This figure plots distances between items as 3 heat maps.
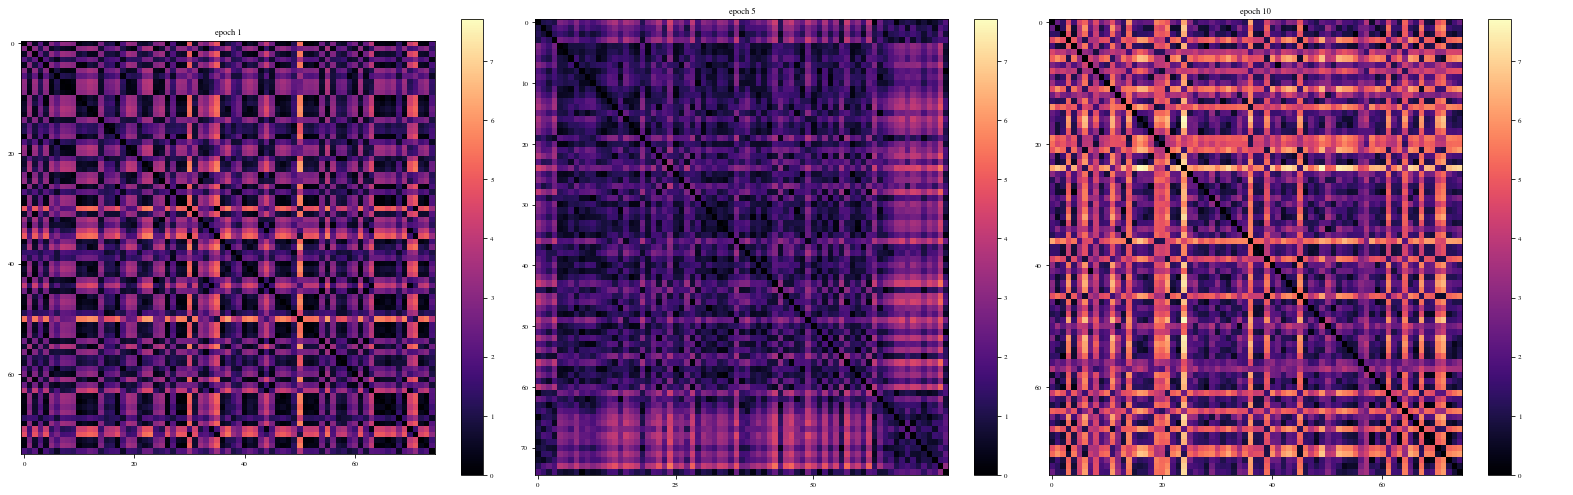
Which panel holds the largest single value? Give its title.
epoch 10
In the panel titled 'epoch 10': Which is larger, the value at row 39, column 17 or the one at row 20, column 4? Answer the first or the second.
the first
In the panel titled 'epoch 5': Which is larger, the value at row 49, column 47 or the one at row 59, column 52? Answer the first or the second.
the first
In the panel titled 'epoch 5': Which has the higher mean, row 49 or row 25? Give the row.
49
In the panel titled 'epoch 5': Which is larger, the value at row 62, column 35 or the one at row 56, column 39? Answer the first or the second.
the second
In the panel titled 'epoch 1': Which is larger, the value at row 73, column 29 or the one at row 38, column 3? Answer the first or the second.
the second
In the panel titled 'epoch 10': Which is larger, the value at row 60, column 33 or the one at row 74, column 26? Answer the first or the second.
the second
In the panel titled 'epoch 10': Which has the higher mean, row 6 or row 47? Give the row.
6
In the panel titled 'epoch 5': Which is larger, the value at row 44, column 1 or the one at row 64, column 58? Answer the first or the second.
the second
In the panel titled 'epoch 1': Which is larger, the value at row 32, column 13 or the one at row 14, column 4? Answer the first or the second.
the first
